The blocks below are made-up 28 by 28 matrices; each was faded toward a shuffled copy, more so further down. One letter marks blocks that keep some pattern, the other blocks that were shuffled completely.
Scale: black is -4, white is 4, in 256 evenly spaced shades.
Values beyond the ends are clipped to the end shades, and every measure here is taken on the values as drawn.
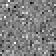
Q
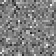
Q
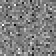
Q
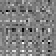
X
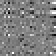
X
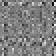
X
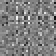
X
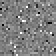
Q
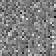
Q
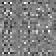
X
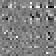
X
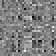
X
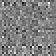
X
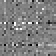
X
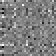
X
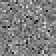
Q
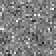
Q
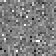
Q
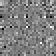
X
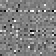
X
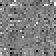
X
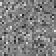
Q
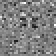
X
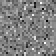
Q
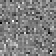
Q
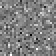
Q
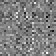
X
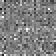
X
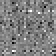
X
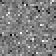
Q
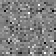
X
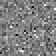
Q
